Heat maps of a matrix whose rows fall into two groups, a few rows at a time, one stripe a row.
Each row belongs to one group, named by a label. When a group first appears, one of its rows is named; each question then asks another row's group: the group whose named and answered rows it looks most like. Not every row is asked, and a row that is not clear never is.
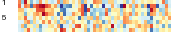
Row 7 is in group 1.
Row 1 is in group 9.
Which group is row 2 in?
9
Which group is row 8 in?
9
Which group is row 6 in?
9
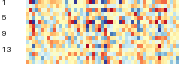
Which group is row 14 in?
9
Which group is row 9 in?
9
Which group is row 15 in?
1
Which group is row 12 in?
1
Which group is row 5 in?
1
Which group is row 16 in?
1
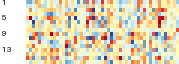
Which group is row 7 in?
1
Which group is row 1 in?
1
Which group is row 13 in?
9
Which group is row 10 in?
9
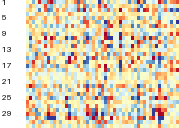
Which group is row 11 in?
1
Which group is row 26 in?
1
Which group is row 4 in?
9
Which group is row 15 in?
9
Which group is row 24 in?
1
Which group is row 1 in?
1
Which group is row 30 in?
9
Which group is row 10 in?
9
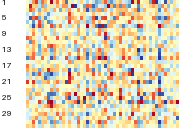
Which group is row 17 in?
1
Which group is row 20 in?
9
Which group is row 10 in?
1
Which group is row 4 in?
9
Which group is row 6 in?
9
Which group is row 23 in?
1
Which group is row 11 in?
9
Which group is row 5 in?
9
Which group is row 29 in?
9
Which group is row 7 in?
1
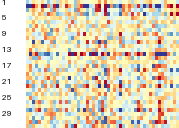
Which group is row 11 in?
1
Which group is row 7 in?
9
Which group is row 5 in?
9
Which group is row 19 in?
1
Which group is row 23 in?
9
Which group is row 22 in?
1
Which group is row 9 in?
1
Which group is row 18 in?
1
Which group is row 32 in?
9
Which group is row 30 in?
1
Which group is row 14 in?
9
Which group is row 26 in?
1
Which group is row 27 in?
1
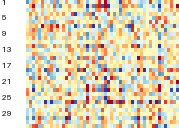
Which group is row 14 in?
9
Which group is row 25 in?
1
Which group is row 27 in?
1
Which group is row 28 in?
1
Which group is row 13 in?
9
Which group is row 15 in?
1
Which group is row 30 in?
1
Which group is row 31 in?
1
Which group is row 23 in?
1
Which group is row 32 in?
9
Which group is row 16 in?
9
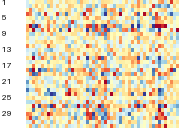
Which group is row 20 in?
9
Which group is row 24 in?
9
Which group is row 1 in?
1
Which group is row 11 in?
9
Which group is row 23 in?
9
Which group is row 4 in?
1
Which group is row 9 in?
1
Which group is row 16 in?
9
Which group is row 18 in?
9
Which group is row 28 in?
1
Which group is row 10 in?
1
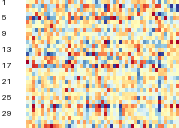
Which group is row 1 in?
9
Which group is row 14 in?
9
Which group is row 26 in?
1
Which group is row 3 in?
1
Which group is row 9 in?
1
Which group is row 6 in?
1
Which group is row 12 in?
9
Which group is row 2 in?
1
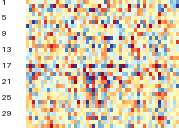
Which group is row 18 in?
1
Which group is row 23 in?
9
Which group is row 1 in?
1
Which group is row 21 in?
9
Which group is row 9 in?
1
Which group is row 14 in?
9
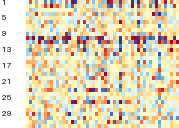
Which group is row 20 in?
9
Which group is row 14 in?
9
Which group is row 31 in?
9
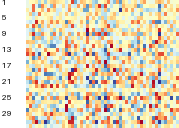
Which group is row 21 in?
9
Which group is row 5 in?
1
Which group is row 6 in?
9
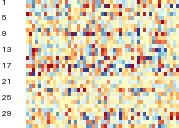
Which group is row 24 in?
1
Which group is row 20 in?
1
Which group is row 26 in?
1
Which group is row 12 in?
9
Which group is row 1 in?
1
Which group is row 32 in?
9
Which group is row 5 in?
9
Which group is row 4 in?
1
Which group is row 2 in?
1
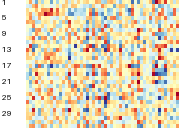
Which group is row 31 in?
1
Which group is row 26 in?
1
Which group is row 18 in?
9
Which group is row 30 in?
1
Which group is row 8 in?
1
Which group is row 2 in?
9
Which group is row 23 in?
1
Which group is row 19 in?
9
